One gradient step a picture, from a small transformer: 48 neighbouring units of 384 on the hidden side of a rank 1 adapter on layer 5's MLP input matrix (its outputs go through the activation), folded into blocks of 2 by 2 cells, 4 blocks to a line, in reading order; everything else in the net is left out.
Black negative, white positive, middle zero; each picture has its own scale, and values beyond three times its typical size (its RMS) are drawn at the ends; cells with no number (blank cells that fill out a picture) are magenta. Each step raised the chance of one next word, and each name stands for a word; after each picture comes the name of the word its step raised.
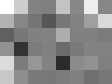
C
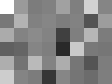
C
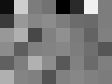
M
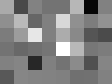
M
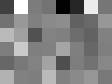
M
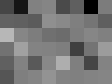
C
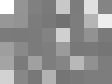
C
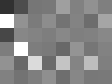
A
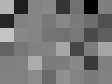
C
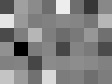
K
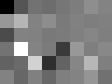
A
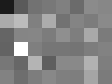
A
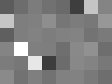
A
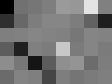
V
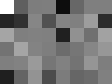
K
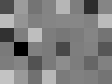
K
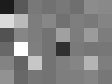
A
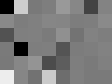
K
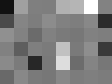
V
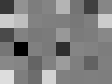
K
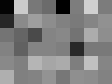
M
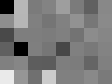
K
